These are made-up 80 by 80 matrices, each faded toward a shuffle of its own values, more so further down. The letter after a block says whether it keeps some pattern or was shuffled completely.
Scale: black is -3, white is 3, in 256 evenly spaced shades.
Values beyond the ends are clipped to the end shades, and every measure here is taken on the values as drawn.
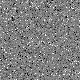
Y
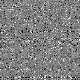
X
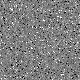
Y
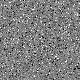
Y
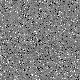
Y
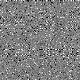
X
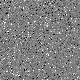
Y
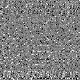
X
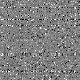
X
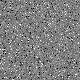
Y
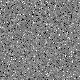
Y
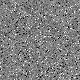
Y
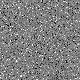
Y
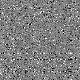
X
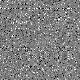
X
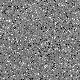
Y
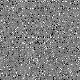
X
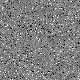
Y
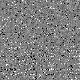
X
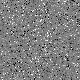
Y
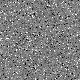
Y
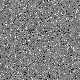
Y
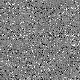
X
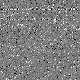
X
